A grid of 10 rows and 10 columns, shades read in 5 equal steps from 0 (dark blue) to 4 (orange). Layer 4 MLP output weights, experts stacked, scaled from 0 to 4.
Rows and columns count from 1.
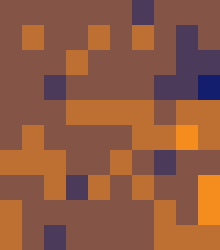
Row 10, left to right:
3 2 1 2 2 2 2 3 3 3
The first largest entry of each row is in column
1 2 4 1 4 9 1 10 10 1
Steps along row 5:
same same up same same same down up same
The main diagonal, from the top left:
2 3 2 2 3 2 2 2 2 3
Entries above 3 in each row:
0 0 0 0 0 1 0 1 1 0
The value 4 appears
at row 6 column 9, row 8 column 10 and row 9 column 10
